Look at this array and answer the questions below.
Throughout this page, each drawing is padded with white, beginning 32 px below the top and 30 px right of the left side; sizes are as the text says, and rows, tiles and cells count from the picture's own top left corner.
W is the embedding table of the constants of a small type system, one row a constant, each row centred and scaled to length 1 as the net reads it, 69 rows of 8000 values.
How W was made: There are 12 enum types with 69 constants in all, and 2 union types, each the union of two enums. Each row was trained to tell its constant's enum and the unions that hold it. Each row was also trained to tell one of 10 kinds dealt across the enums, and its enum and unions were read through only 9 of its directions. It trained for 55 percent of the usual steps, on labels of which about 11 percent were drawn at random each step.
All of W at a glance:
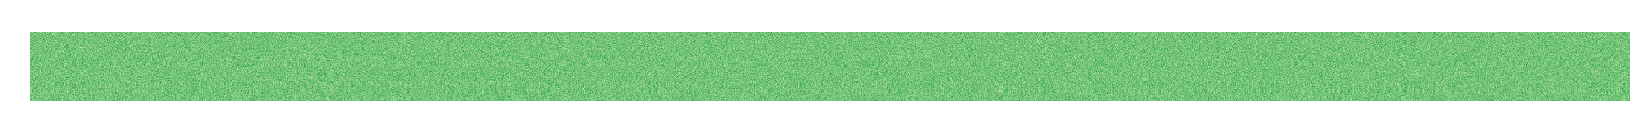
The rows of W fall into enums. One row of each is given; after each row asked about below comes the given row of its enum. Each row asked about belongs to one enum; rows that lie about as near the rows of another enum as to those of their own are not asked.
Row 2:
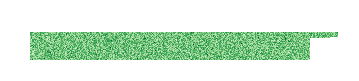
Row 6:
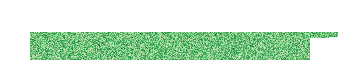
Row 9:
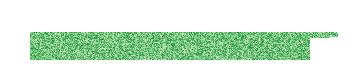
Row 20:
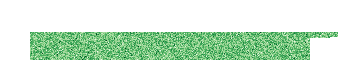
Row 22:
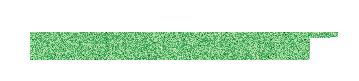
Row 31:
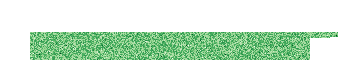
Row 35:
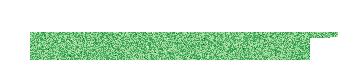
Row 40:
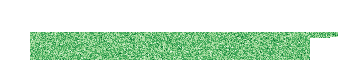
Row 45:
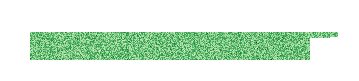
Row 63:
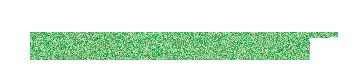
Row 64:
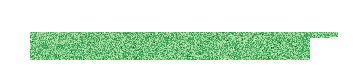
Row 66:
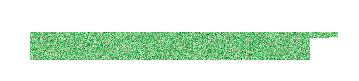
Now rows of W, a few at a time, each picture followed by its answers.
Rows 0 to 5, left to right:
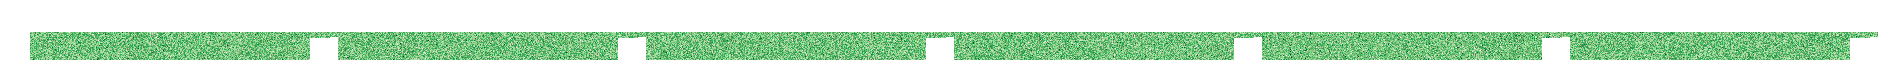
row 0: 31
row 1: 22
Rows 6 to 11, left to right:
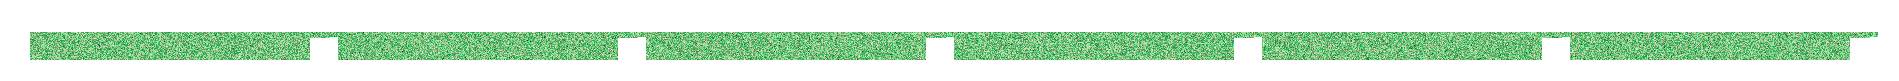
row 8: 22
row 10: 22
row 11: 2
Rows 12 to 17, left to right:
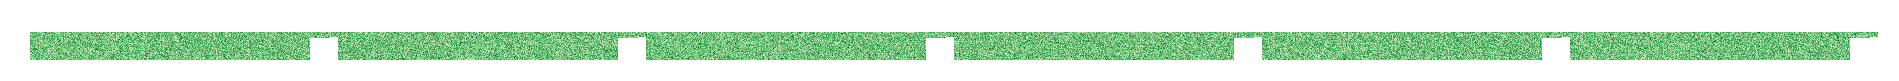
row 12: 66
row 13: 20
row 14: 9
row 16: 66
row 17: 66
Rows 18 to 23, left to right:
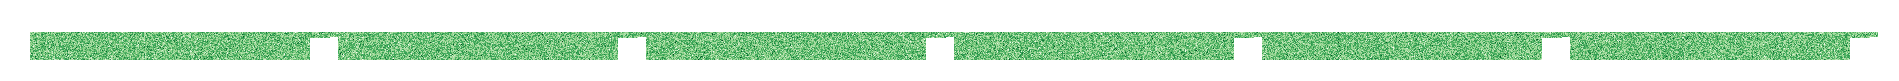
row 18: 40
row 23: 64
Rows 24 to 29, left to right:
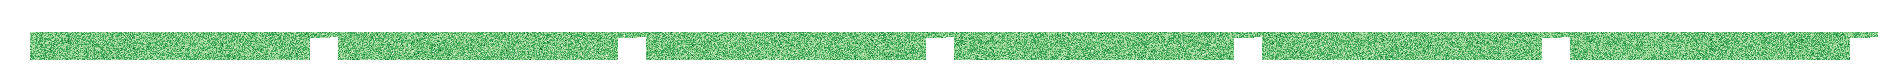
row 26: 20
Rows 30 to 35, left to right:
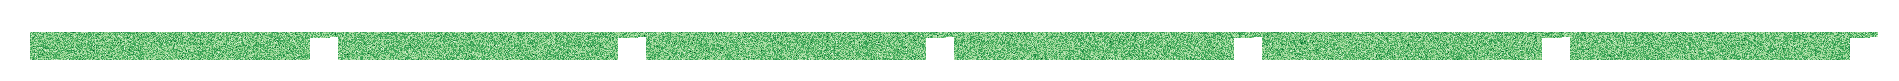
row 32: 66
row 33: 66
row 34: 6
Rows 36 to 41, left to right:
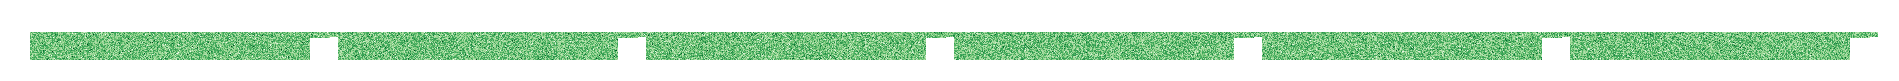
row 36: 9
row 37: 2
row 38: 35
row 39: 31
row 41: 35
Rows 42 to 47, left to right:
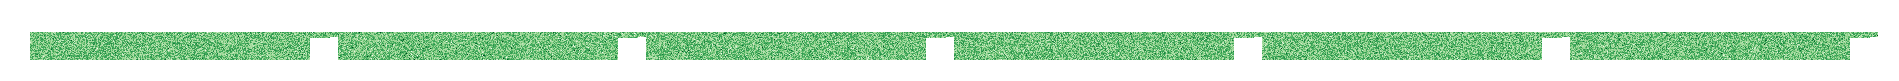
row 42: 35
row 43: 63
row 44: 20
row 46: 22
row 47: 45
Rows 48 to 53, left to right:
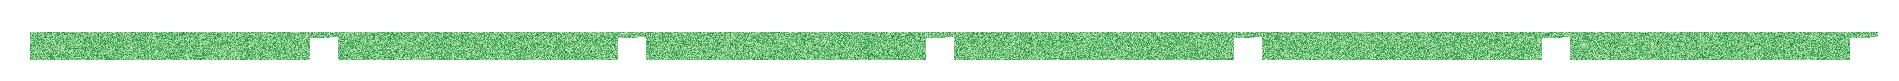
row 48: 35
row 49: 64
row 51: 22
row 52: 6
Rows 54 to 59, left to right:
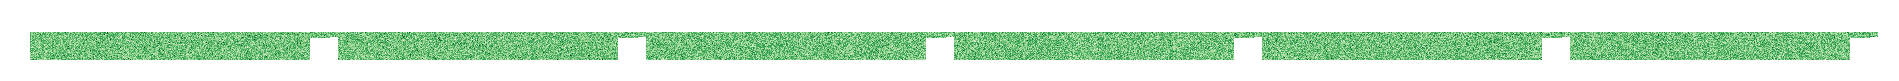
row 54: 35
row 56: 31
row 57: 2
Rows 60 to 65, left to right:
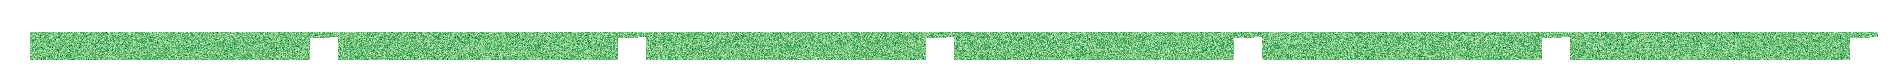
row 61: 40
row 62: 31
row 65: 9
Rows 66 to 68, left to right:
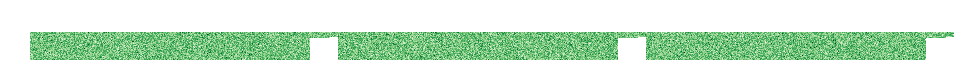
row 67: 9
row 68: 63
